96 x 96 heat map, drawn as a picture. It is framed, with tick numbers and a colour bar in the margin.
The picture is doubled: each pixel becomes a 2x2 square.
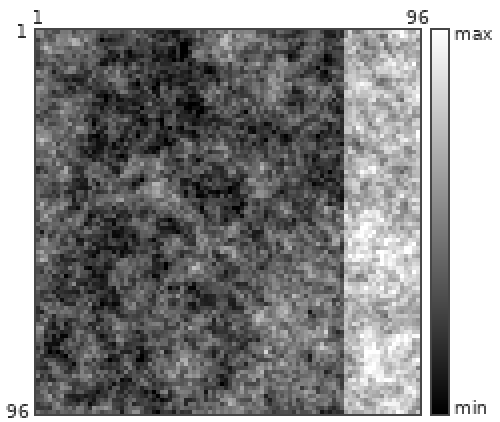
There are no regular stripes. The ninth with the highest average is the bottom right. Overall the values sit about 40% of the way up the scale. The texture is blotchy. A vertical seam about 80% of the way across splits the table, and the right part is higher.
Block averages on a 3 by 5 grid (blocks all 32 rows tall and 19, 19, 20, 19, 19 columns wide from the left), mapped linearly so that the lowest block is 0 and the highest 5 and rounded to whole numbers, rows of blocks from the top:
10114
11115
11125
